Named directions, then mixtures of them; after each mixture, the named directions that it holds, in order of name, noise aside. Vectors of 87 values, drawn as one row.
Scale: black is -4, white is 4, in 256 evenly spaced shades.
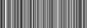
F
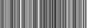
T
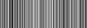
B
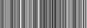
T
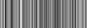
F, T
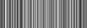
B, F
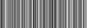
F, T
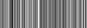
B, T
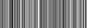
B, T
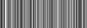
F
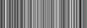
B, F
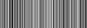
B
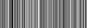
B, T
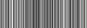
B
